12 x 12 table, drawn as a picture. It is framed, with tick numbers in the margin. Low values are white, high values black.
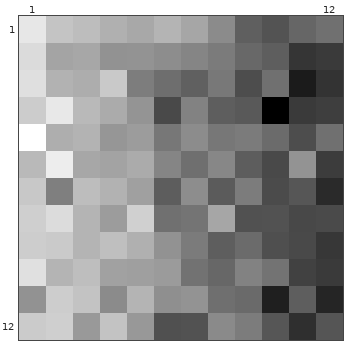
Stripes: none. Slope: up to the right. Average level on the scale: 50%. Grain: fine.
